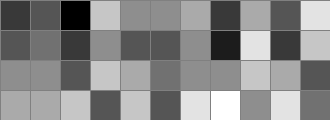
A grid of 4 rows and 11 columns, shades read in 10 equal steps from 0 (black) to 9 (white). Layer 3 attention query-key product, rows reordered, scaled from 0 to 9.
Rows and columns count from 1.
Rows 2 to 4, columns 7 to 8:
5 1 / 5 5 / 8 9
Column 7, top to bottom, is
6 5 5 8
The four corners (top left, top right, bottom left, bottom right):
2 8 6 4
